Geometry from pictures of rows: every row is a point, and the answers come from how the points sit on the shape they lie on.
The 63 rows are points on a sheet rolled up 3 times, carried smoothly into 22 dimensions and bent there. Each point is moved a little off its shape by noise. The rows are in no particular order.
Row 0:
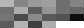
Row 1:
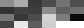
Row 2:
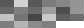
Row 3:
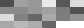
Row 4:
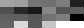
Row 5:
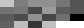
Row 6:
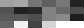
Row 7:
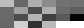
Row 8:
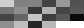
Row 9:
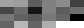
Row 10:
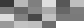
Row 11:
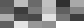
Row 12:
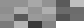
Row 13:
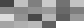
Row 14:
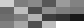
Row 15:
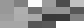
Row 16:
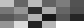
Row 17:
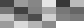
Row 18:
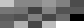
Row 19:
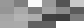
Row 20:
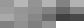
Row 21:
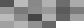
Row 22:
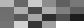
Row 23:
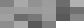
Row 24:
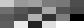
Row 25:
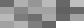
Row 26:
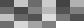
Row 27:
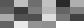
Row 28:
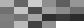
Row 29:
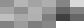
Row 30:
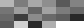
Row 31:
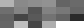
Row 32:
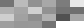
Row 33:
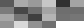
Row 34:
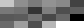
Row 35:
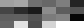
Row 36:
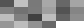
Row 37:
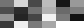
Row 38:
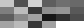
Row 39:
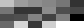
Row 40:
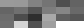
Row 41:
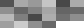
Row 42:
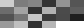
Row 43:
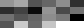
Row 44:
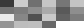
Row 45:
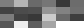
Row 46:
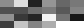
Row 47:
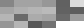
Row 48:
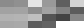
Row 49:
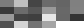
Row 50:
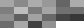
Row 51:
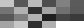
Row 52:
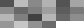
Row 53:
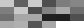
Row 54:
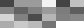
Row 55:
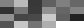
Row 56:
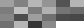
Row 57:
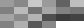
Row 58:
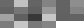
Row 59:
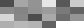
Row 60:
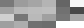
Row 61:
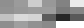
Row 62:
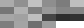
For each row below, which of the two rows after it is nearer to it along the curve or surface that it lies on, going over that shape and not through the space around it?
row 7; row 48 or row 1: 48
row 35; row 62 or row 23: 62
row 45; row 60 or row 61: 60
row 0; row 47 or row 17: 47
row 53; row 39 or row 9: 39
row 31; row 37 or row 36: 36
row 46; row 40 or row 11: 11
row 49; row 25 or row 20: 25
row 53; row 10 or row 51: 51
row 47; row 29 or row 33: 29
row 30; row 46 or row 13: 13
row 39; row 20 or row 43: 43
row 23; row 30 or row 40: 30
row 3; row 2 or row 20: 2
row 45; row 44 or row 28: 44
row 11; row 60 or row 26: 26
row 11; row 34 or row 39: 34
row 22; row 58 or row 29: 29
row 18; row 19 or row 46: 19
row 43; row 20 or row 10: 10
